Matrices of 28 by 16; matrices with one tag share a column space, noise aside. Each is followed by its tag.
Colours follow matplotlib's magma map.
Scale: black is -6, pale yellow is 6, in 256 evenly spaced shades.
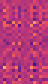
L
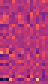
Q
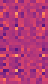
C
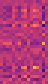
L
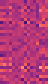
L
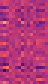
L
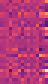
C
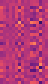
L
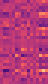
C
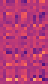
Q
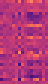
Q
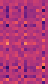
L
